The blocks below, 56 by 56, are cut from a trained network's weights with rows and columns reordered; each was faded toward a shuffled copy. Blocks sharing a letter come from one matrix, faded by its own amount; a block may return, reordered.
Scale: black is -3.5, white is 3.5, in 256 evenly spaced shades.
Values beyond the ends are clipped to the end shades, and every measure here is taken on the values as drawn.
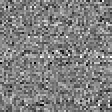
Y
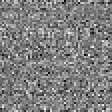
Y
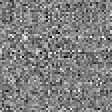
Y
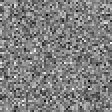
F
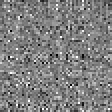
F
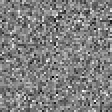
F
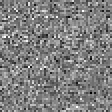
Y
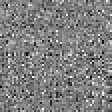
F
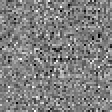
F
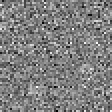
Y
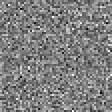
F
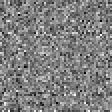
Y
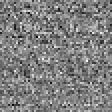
Y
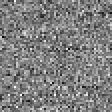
Y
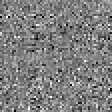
F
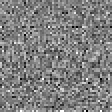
Y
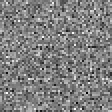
F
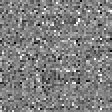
F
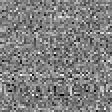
Y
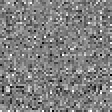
F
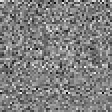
Y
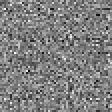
Y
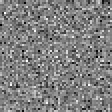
F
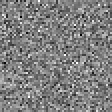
F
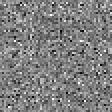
F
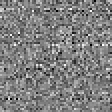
Y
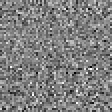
Y
